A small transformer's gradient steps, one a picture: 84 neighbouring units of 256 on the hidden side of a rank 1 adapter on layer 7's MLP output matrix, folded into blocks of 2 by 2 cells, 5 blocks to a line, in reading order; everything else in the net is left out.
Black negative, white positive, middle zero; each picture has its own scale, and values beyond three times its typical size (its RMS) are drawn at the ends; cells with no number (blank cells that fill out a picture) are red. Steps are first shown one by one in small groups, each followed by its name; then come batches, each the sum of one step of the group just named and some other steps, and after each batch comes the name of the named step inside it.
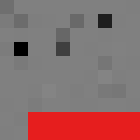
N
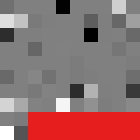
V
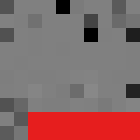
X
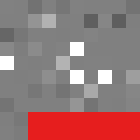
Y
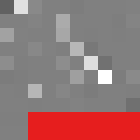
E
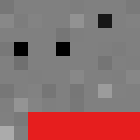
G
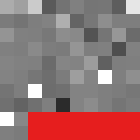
E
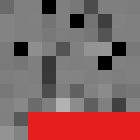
G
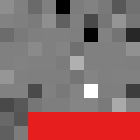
X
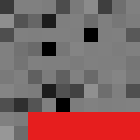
V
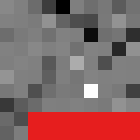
X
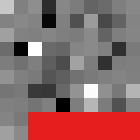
G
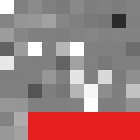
Y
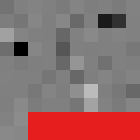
N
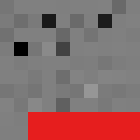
N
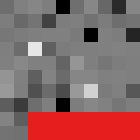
X
